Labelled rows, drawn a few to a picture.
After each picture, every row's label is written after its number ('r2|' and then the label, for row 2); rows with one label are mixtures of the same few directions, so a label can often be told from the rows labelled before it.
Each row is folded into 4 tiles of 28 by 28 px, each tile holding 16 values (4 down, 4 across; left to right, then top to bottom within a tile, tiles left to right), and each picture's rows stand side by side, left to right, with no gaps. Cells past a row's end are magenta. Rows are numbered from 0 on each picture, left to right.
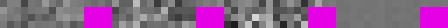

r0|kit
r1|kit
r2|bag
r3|bag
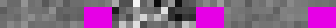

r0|kit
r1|kit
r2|kit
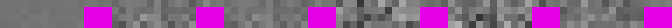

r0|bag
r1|bag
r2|bag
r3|kit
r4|bag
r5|kit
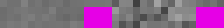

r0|kit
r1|kit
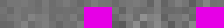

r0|bag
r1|bag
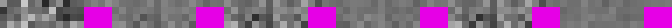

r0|kit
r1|bag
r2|bag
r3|bag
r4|bag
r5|kit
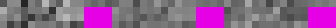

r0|kit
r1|kit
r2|kit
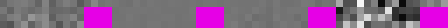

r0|bag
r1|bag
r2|bag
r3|kit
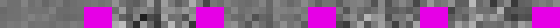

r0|kit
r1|bag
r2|bag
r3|bag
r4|kit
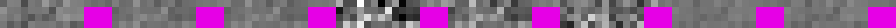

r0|kit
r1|kit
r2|kit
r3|kit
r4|kit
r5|bag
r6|kit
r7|kit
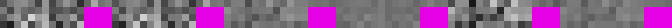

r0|bag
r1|bag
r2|kit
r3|bag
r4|kit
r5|kit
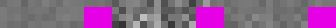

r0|kit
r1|bag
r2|bag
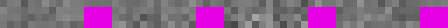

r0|kit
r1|bag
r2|bag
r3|kit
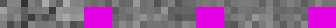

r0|kit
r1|kit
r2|bag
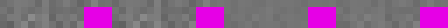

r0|bag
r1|bag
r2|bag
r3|bag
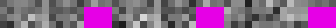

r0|bag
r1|bag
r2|kit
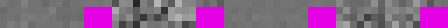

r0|kit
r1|kit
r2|bag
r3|bag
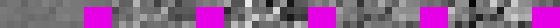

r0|kit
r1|kit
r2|kit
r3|kit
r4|kit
